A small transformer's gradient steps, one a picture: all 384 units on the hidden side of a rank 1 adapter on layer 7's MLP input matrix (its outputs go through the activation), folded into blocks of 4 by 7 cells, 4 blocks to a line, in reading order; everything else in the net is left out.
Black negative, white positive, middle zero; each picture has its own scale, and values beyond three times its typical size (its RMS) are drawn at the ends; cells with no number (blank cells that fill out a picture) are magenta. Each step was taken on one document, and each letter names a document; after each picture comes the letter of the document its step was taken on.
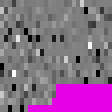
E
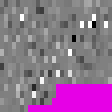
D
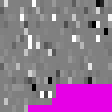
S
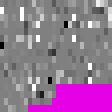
S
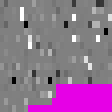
S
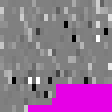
S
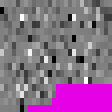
D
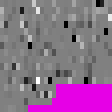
S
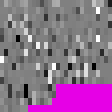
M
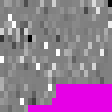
M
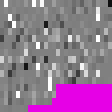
M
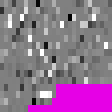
D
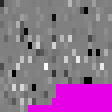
E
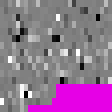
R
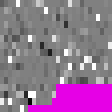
R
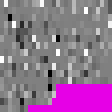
M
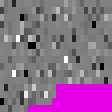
E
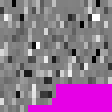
D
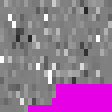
M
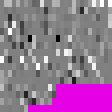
M
